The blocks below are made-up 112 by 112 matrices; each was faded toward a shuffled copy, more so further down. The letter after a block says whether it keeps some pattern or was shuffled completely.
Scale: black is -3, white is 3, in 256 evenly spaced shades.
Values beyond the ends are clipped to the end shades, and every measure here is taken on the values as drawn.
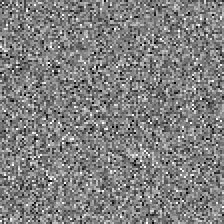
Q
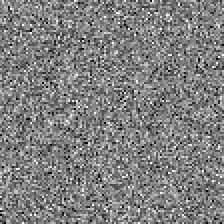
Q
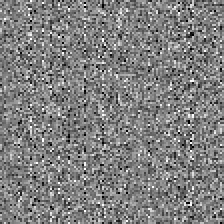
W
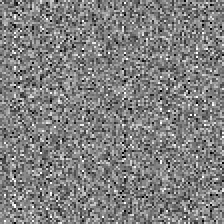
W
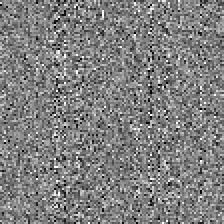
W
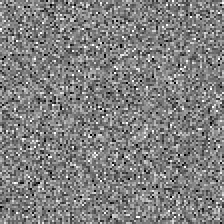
Q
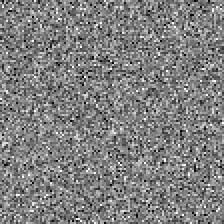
Q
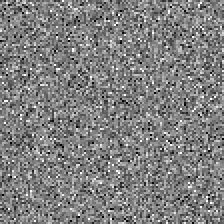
Q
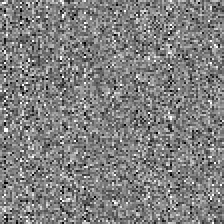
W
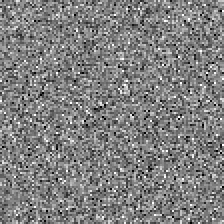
Q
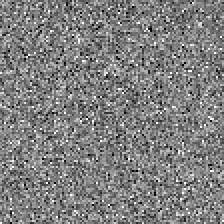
Q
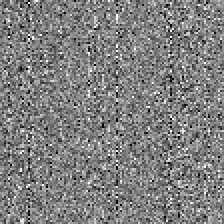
W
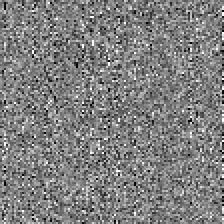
W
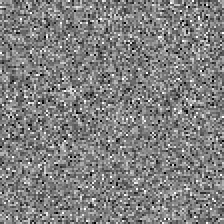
Q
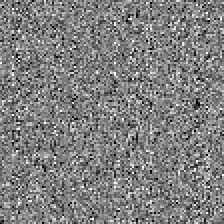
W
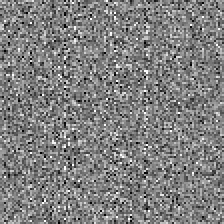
W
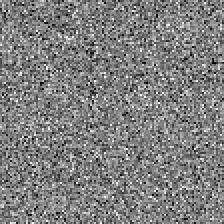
Q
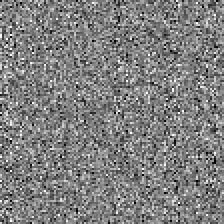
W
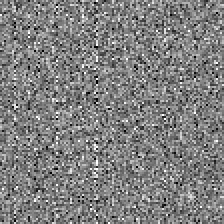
W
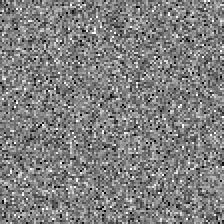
Q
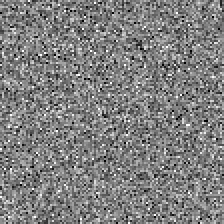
Q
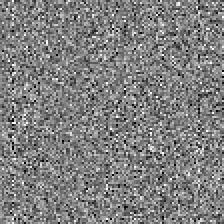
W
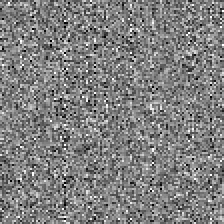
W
